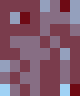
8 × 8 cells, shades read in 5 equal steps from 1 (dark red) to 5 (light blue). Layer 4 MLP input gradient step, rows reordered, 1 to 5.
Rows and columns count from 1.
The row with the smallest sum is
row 3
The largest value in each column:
5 4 3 3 4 3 5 4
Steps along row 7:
down up same down same up down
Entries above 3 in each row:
2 2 0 0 1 1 0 2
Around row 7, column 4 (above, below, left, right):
3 3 3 2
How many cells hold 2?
31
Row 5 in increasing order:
2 2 2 2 3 3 3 4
